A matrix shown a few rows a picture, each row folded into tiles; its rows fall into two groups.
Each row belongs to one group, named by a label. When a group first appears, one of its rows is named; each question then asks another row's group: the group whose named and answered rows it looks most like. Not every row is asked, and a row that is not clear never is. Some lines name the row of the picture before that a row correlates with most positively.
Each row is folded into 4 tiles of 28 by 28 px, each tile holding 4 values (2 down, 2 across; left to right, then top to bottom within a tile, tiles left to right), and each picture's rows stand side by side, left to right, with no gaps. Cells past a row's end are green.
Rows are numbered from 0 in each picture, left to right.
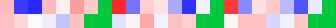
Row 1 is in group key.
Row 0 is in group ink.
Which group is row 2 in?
key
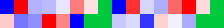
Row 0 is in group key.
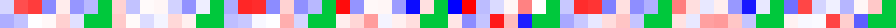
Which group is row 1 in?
key
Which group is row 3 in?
key
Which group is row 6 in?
key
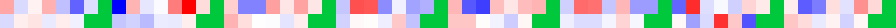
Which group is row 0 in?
key
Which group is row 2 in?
ink
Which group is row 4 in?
ink
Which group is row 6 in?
key
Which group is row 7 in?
ink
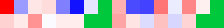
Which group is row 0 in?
key
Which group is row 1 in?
ink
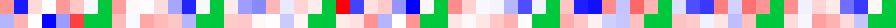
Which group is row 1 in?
key
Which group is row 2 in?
ink
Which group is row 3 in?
key
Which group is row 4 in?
key
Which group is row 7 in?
key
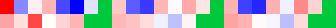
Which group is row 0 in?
key
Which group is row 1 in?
ink
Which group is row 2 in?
ink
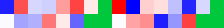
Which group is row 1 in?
key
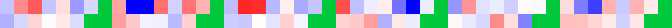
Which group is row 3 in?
key
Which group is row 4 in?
key
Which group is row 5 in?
ink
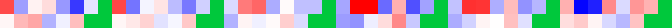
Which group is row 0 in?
key
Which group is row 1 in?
key
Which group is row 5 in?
ink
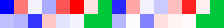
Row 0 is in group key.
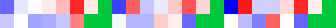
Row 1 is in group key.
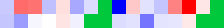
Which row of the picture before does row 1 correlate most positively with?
0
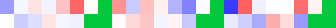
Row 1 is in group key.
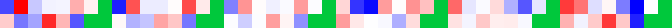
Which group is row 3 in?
ink
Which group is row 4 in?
key
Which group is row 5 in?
key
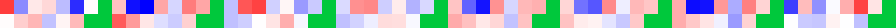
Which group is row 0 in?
key
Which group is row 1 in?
ink
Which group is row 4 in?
ink
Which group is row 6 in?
ink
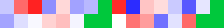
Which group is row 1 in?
key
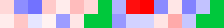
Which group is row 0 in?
ink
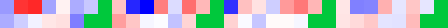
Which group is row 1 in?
ink
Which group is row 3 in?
ink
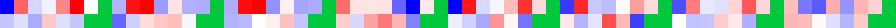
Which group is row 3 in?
key
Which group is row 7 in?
ink
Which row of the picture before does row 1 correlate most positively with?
0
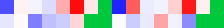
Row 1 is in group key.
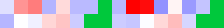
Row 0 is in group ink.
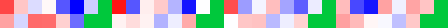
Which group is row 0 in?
key
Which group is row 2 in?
key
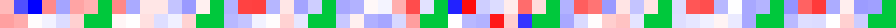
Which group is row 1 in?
key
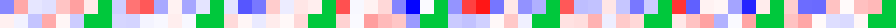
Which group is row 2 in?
ink
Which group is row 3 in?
key
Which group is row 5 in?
key
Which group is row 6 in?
key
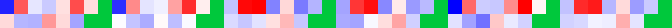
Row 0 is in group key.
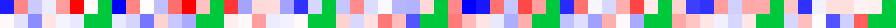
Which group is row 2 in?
key
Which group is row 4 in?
ink
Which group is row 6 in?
ink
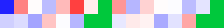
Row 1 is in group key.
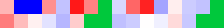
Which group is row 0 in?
ink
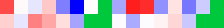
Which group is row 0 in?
key
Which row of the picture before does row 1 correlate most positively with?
1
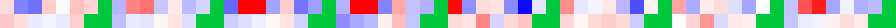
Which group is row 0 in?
ink
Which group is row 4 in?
key
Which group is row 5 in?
key
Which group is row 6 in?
key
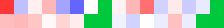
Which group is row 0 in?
key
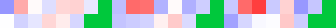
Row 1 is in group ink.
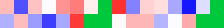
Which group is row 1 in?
key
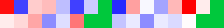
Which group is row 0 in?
key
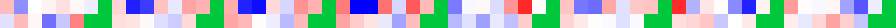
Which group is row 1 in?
ink
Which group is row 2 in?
ink
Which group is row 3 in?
ink
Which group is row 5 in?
ink
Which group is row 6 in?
key
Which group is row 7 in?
key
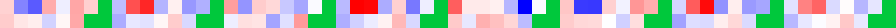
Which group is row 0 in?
ink
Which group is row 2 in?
key
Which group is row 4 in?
key
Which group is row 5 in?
ink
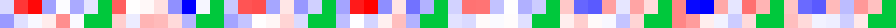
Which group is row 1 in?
key
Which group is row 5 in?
ink
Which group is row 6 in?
ink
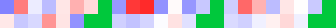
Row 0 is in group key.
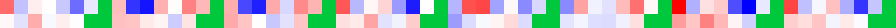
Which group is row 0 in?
key
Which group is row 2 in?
ink
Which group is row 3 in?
key
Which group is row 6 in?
key
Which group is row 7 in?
key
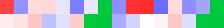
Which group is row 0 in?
key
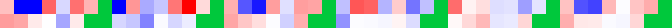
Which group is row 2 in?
ink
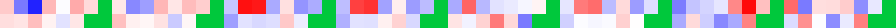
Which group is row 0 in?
ink
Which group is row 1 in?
ink
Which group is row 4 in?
key
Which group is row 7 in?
key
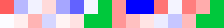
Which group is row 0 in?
key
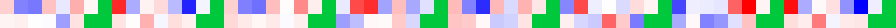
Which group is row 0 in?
ink
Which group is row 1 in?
key
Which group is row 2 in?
ink
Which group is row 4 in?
ink
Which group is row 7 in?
key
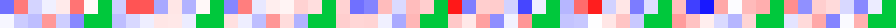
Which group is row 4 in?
key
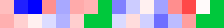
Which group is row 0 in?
ink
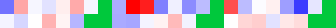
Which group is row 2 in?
key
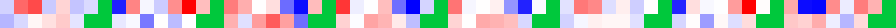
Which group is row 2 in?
key
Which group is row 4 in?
key
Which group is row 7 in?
ink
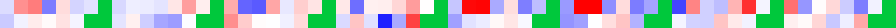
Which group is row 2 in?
ink
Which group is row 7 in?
key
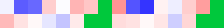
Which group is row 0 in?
ink
